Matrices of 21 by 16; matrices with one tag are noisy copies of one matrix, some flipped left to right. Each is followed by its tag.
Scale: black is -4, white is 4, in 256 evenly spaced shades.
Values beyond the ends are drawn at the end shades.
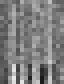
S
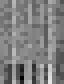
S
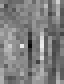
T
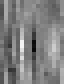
T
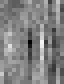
T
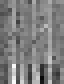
S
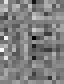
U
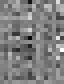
U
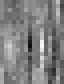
T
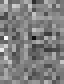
U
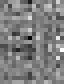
U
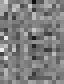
U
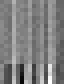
S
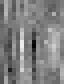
T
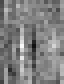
T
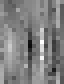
T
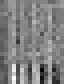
S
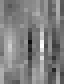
T
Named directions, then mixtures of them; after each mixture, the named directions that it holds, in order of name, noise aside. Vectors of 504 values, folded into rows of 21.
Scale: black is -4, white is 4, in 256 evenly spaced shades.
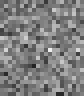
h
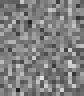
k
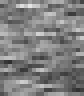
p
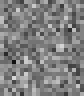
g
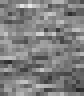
p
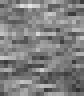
p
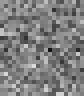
h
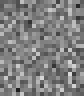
k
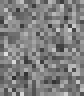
g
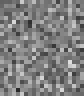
k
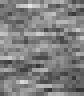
p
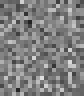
k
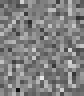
k
